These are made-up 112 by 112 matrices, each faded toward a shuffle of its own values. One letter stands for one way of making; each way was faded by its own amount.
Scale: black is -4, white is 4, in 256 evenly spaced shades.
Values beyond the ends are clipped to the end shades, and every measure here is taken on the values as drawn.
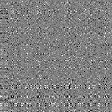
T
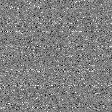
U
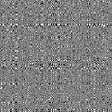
T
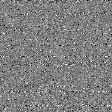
U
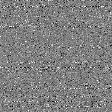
U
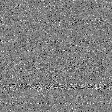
U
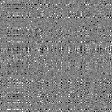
T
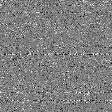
U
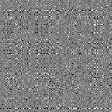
T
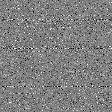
U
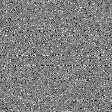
U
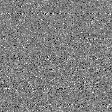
U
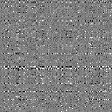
T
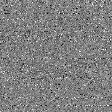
U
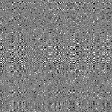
T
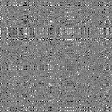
T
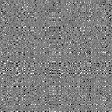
T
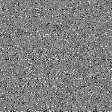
U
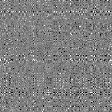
T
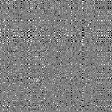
T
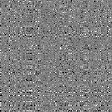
T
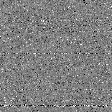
U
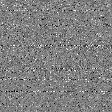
U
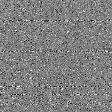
U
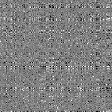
T
